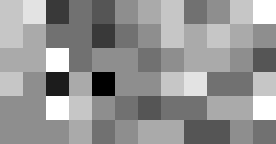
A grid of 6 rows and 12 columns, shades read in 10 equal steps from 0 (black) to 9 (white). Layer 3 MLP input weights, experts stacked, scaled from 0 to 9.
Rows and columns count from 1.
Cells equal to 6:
14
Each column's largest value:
7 8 9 7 5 5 6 7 8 7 7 9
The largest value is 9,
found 4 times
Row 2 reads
7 6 4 4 2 4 5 7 6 7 6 5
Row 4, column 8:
7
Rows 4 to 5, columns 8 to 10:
7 8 4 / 4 4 6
